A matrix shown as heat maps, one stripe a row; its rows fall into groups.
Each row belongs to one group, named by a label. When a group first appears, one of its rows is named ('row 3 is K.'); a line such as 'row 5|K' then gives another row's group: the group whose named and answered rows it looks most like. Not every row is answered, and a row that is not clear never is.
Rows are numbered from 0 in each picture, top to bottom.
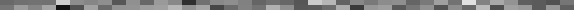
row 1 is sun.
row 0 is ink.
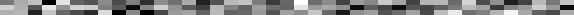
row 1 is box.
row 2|ink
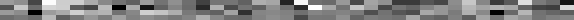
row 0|box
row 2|box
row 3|sun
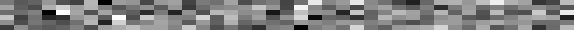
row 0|ink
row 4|ink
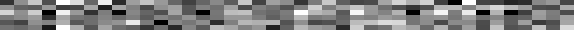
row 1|ink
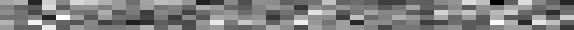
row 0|box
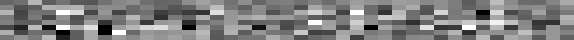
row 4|ink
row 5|ink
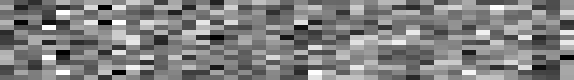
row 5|sun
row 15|ink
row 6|sun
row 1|ink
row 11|sun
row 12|ink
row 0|box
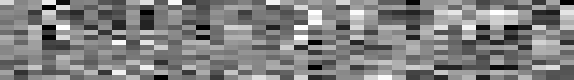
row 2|ink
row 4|ink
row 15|box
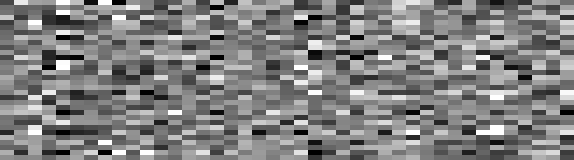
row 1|box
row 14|ink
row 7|sun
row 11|sun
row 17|box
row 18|ink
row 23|sun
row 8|ink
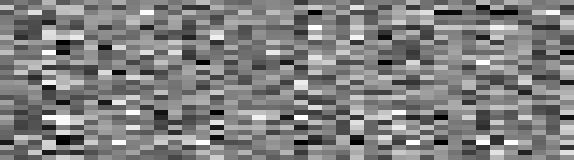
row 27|sun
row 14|ink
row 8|sun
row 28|sun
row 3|box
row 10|sun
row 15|box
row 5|ink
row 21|ink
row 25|box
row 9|ink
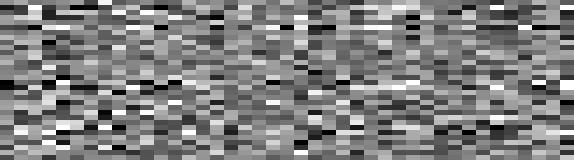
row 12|box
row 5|box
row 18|ink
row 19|sun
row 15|sun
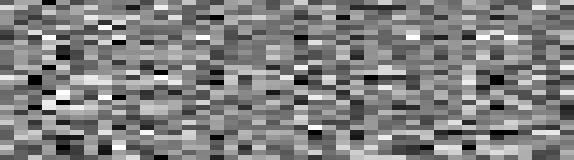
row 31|box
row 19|ink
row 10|sun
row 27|sun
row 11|sun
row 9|sun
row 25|ink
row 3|box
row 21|box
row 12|ink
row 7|sun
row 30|ink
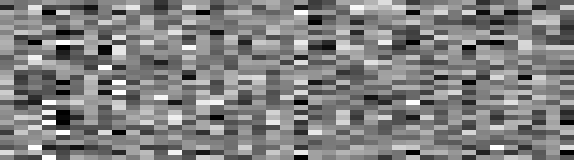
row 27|sun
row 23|sun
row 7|ink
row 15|box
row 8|box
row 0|box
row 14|ink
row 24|sun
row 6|sun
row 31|sun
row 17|box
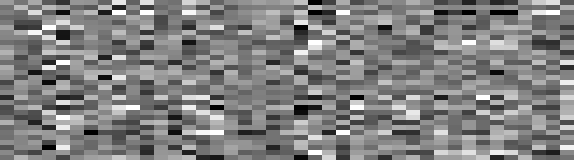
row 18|ink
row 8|ink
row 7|sun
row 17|ink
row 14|box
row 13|sun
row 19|sun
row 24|box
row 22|sun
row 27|ink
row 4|box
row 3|box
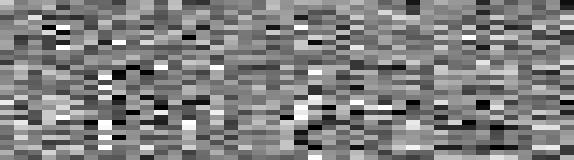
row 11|box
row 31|ink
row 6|sun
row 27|ink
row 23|box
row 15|ink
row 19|ink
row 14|ink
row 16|ink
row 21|box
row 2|box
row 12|sun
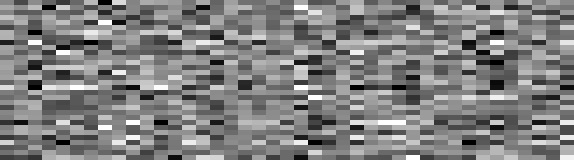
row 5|sun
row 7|box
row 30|ink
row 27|box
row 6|box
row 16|box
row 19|ink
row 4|ink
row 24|box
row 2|ink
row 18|box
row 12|box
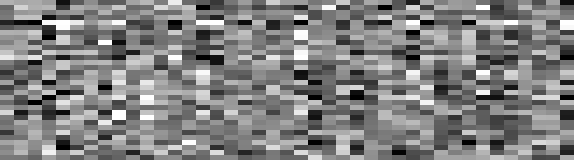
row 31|ink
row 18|sun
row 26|ink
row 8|ink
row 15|sun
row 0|sun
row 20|box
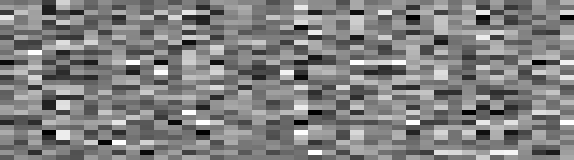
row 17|box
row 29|box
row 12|box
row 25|ink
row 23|box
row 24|sun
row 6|ink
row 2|sun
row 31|sun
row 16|box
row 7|sun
